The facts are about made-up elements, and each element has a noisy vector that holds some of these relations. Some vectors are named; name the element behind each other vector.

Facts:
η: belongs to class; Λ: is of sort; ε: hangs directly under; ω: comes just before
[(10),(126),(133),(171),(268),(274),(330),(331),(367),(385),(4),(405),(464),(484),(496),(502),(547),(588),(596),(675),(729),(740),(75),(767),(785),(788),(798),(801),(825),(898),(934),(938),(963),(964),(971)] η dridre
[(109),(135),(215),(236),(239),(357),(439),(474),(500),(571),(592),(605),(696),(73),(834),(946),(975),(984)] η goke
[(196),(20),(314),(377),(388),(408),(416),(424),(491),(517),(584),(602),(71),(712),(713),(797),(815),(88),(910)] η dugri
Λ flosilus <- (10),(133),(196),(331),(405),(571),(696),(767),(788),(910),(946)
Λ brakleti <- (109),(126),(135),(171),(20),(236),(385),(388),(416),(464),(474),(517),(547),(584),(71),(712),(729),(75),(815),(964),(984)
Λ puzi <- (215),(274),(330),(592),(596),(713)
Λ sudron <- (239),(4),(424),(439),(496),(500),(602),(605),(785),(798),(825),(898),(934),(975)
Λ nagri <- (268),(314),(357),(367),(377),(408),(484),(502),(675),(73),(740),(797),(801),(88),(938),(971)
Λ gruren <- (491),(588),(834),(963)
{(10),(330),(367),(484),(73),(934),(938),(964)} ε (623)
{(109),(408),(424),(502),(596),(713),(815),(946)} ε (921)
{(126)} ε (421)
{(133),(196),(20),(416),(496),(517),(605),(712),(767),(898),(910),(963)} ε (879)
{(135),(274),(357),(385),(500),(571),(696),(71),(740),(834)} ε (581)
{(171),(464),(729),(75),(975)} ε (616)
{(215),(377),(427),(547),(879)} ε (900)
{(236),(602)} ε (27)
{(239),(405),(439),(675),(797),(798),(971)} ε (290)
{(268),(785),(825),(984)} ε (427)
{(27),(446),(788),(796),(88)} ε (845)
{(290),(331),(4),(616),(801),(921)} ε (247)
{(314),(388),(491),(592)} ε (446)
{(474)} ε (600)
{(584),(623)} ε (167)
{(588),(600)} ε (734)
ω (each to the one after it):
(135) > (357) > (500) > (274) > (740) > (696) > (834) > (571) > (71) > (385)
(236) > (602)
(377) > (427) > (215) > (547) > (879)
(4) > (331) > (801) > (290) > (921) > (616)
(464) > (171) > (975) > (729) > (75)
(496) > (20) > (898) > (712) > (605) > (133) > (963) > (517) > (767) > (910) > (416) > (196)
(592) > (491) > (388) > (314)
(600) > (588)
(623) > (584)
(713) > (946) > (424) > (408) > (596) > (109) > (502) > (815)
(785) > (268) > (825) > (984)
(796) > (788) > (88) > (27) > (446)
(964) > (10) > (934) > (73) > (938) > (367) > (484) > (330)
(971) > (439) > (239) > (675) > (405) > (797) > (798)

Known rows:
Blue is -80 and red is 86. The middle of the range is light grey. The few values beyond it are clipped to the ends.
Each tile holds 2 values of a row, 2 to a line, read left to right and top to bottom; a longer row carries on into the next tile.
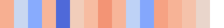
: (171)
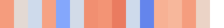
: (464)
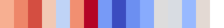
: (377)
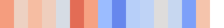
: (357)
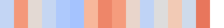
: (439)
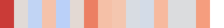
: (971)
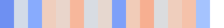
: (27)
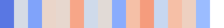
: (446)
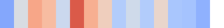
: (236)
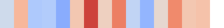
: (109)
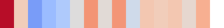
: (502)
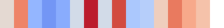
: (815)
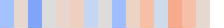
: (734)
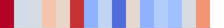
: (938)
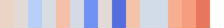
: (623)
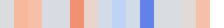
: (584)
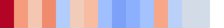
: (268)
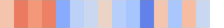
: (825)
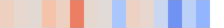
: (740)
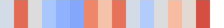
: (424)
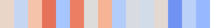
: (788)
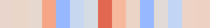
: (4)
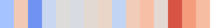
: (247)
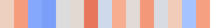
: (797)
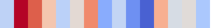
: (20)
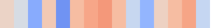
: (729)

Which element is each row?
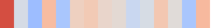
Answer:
(801)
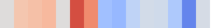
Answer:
(88)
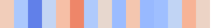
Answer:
(330)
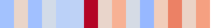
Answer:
(713)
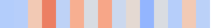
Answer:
(588)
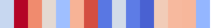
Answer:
(517)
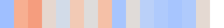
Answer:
(500)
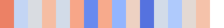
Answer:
(964)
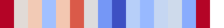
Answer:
(73)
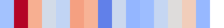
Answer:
(196)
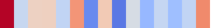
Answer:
(10)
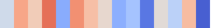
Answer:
(547)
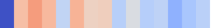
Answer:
(602)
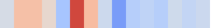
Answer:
(696)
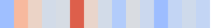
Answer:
(571)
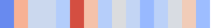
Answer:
(71)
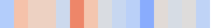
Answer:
(474)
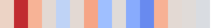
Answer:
(984)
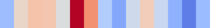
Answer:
(314)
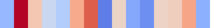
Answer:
(416)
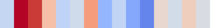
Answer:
(605)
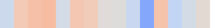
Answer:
(135)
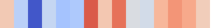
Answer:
(596)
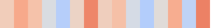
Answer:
(946)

